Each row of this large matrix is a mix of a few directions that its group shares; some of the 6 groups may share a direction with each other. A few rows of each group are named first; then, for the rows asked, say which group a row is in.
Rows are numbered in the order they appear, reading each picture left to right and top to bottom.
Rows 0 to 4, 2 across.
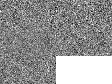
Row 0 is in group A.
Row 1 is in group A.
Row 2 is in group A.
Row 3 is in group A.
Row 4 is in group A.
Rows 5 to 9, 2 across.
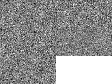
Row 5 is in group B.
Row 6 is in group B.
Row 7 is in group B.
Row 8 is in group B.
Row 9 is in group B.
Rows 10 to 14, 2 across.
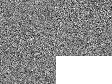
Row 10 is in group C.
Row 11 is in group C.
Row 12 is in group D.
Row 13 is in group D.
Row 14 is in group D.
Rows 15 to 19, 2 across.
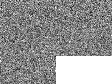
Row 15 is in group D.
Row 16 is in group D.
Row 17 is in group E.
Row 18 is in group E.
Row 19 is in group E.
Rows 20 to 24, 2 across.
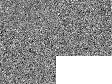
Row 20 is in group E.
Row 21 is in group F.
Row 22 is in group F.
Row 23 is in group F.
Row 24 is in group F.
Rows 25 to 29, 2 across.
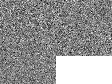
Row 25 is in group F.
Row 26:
C
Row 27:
D
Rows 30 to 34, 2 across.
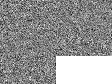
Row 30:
F
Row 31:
D
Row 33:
D
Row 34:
F
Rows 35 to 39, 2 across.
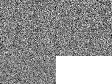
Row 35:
C
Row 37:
D
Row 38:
C
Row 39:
A
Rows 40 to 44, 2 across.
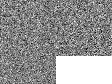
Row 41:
A
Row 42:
D
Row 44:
D
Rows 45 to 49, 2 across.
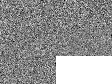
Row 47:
E
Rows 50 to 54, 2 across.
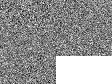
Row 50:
A
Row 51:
C
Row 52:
F
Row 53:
D
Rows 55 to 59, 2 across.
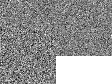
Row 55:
C
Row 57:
B
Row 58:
C
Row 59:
A
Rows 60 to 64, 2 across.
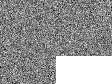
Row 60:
F
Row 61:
D
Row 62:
D
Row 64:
A
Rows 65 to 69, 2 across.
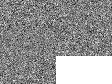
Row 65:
F
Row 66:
D
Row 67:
F
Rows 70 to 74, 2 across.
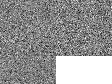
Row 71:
D
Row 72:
E
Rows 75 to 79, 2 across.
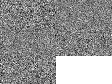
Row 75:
D
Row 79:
E
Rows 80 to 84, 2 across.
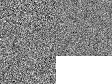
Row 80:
D
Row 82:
A
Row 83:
B
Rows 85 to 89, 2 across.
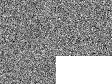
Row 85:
B
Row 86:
B
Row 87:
E
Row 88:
D
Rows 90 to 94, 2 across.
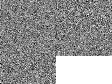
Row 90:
D
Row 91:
D
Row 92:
D
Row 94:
E
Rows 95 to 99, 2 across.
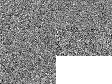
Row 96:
B
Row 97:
C
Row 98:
F
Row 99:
E
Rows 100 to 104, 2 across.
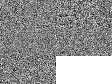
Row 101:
B
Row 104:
D
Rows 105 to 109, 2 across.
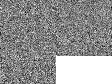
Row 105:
E
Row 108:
E
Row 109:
B
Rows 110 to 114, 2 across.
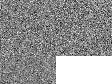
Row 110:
D
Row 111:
C
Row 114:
B
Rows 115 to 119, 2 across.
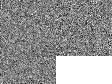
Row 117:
E
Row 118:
F
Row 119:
F
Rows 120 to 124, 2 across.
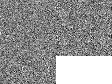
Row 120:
C
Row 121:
A
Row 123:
E
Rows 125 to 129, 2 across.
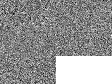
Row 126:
D
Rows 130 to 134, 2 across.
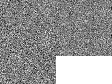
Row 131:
D
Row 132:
B
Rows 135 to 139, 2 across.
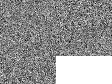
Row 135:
D
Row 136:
F
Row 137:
E
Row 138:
E
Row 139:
F
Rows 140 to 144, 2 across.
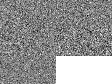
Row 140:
A
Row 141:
D
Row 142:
B
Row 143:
B
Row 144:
E
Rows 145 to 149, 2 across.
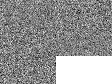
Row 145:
A
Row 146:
F
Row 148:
F
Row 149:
C
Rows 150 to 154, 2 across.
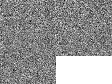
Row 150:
F
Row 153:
C
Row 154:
D
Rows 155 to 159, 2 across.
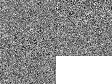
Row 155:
D
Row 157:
D
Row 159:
D
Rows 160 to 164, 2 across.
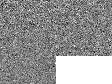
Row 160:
F
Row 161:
B
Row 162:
A
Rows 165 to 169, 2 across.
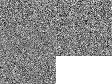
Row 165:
C
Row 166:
F
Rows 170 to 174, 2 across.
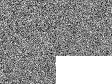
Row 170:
F
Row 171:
B
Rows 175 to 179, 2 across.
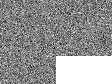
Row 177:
F
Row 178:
B
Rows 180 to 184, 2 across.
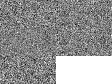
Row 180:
D
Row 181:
B
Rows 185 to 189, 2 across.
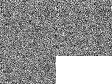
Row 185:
D
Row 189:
C
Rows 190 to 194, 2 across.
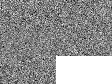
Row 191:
C
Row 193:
A
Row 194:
A
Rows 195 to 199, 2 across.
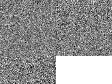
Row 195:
A
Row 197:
E
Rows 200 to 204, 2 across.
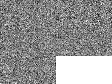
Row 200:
A
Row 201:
F
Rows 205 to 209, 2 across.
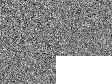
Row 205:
B
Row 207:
D
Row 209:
B
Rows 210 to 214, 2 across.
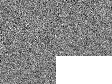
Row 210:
A
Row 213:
D
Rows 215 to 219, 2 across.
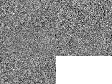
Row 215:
E
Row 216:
A
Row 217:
F
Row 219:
E
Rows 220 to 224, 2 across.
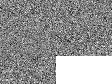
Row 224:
B
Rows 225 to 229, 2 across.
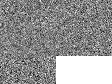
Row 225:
E
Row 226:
E
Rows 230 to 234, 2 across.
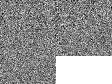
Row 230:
F
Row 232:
C
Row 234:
D
